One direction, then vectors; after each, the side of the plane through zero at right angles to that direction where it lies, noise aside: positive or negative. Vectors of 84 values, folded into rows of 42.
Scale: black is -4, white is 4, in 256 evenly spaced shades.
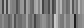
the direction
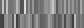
negative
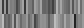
positive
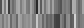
negative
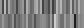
positive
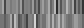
negative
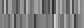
positive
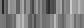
positive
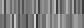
negative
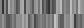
positive
